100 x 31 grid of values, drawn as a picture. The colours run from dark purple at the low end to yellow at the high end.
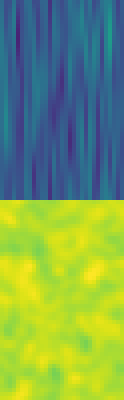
It is made of 2 by 1 panels. Panel 1,1: low, streaked downward. Panel 2,1: very high, blotchy, faint in contrast.
